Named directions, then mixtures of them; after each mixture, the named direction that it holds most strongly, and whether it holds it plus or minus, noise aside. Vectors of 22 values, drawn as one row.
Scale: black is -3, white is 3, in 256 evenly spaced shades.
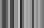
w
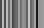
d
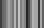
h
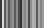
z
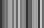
h, plus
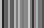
z, minus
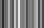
h, plus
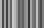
d, minus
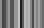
w, plus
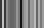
z, plus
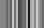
d, minus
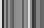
z, minus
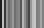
z, plus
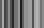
w, plus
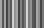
d, minus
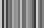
d, minus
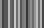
h, plus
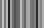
d, plus
